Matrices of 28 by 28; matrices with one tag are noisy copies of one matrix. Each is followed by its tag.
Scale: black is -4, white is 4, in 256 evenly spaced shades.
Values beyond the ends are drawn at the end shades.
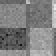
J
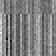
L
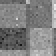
J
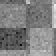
J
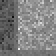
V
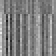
L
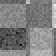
J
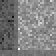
V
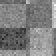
J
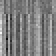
L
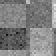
J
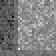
V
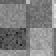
J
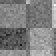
J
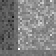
V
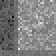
V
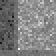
V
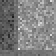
V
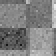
J
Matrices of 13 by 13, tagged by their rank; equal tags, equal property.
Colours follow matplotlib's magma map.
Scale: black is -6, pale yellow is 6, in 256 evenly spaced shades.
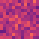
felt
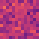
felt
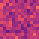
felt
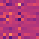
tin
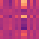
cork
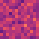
felt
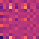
tin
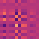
cork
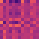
tin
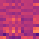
tin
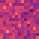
felt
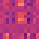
tin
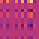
cork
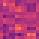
tin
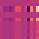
cork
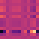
cork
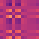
cork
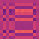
cork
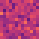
felt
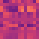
tin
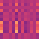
cork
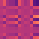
cork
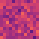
felt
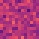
felt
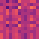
tin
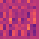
tin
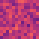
felt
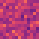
felt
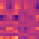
tin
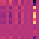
cork
